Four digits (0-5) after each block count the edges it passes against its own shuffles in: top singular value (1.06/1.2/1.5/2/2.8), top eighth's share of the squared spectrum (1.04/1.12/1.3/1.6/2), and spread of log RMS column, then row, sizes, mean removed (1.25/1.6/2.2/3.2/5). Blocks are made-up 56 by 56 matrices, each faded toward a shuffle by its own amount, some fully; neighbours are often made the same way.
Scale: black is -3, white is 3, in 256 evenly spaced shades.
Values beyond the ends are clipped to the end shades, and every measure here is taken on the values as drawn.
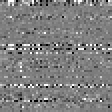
4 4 1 4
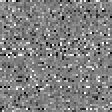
3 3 0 3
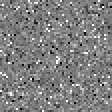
1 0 0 0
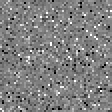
0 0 0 0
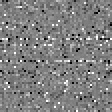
3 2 0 2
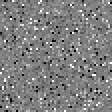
0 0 0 0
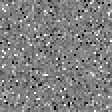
0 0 0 0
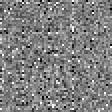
3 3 2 1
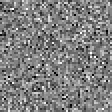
0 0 0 0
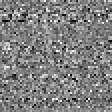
3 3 0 3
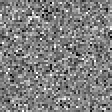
0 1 0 0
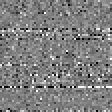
3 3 0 3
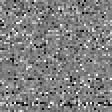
1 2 0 2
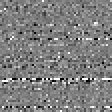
3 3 0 3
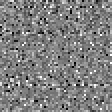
1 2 0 2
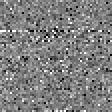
2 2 0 2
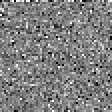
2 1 0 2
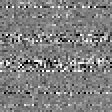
2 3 0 4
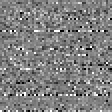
2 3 0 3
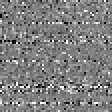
2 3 0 3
